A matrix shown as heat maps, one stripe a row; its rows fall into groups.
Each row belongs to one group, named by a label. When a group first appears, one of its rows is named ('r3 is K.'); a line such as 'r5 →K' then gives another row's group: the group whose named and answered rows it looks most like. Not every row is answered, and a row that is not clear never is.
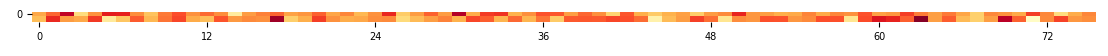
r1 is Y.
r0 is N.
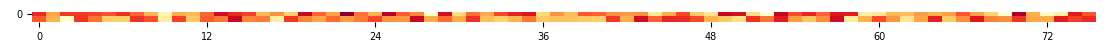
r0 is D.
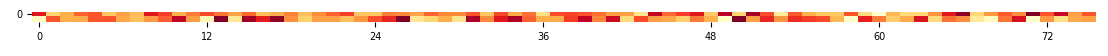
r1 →Y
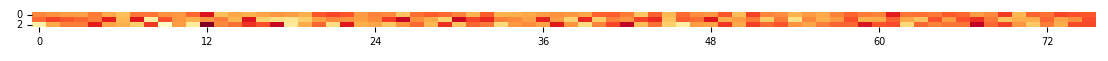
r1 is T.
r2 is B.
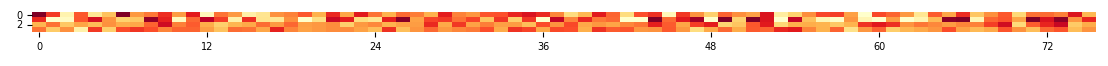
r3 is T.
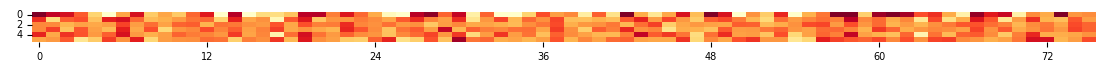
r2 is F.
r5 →N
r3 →B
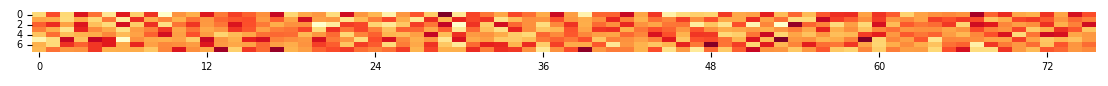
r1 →N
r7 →Y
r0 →B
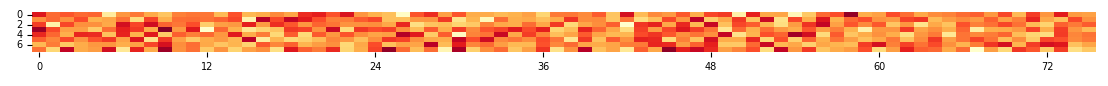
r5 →T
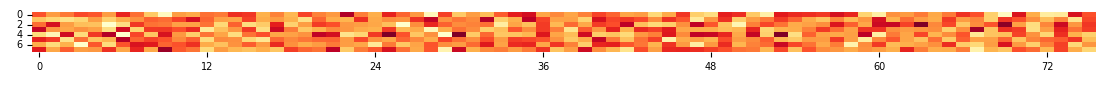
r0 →D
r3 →F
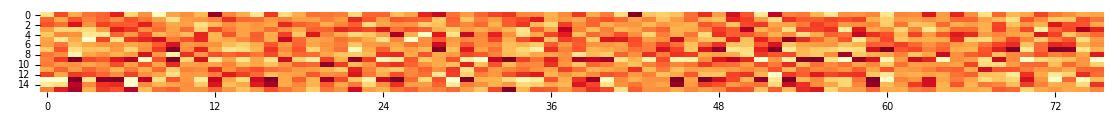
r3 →F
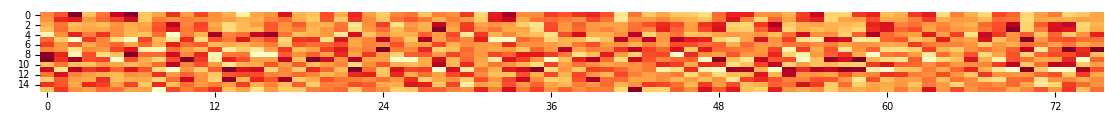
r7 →F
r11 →D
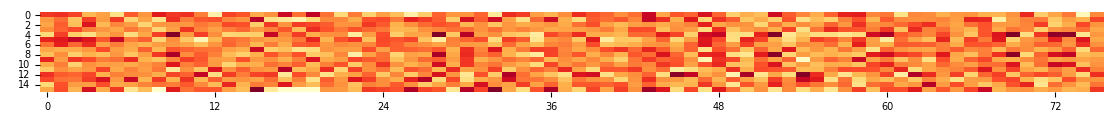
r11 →B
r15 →T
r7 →T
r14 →Y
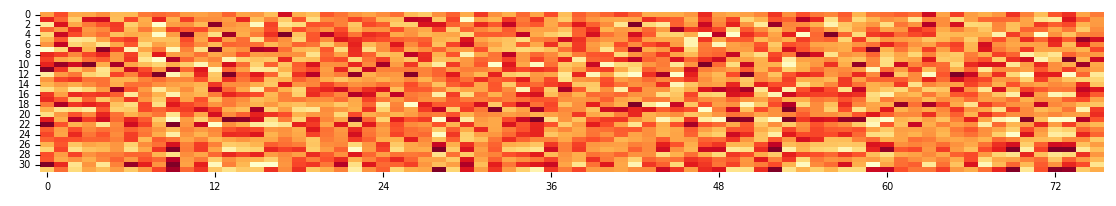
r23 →D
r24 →D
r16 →D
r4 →Y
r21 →D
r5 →F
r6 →F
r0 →Y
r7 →B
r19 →T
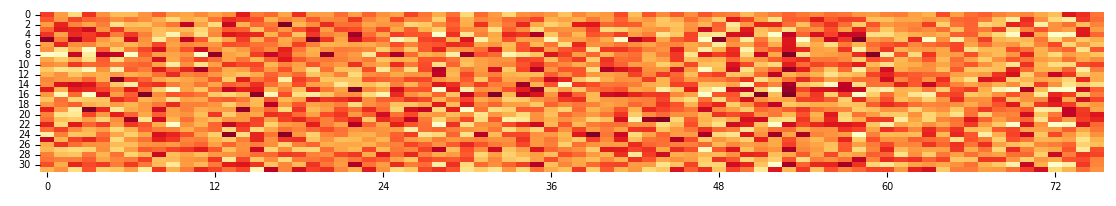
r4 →D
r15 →D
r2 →Y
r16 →T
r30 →D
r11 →T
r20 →F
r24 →Y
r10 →D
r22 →D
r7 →T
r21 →F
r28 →F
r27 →T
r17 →F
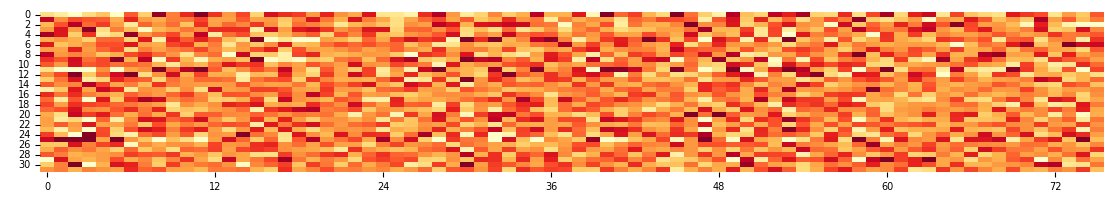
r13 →N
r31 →B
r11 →T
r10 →D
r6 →F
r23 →T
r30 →N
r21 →T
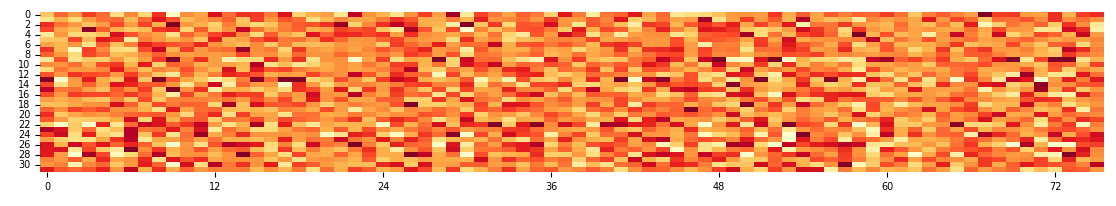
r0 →B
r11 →Y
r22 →T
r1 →Y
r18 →Y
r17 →N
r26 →D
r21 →F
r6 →T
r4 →F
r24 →B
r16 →D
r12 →D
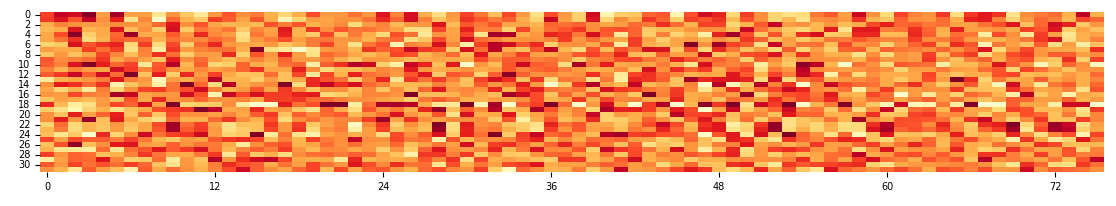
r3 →N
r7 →T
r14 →Y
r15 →T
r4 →N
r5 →N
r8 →Y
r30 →D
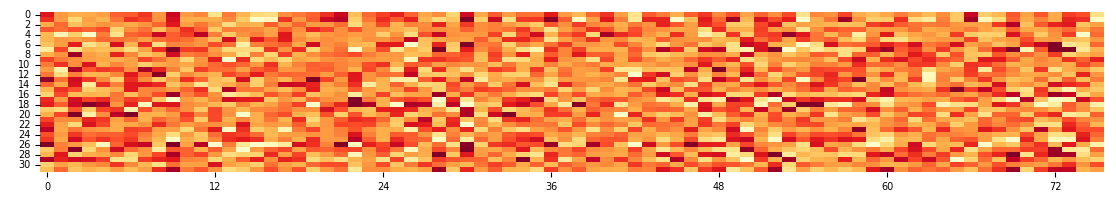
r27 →N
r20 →N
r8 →N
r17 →D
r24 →D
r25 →D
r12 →F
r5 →Y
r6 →N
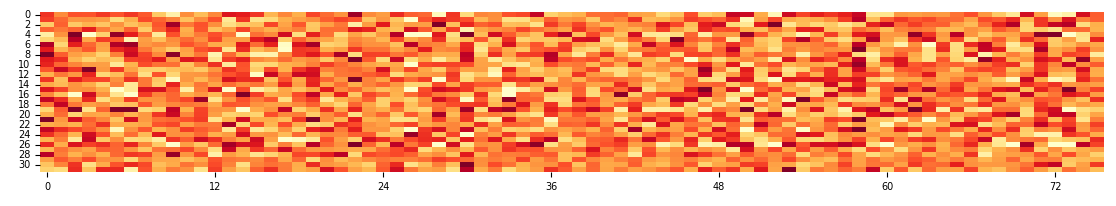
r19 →N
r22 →Y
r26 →D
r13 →D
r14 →N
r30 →N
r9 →F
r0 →D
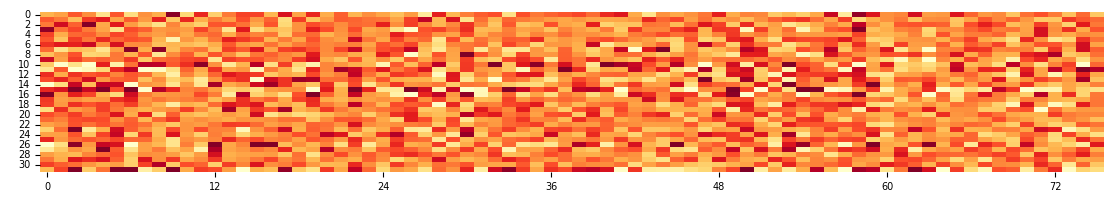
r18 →D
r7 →F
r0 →N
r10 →T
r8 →N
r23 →N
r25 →D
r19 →Y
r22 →D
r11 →F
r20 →T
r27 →B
